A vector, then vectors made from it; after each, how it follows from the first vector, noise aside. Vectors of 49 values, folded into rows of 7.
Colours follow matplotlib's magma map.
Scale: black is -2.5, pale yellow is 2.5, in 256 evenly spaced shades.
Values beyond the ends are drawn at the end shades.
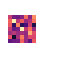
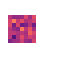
shrunk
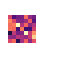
wrapped around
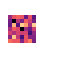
negated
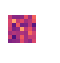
shrunk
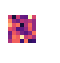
wrapped around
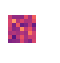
shrunk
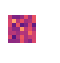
shrunk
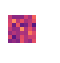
shrunk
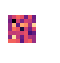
negated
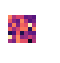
wrapped around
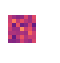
shrunk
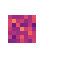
shrunk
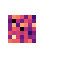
negated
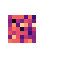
negated
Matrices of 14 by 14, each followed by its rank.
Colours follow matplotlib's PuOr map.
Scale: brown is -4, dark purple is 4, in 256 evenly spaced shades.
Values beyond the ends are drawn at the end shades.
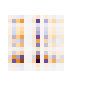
one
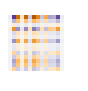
one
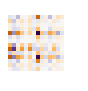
two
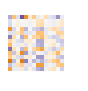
two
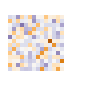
full rank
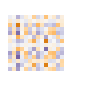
two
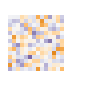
full rank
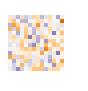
full rank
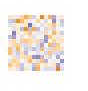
full rank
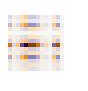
one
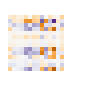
two
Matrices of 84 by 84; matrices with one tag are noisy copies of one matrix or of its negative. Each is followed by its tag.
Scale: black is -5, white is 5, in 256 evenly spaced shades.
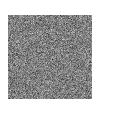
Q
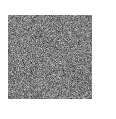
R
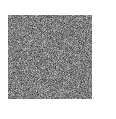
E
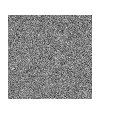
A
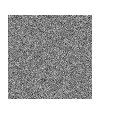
E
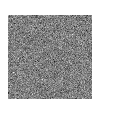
E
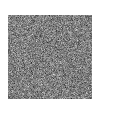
R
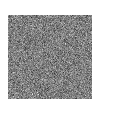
E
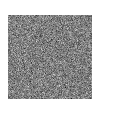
R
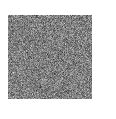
E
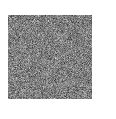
A
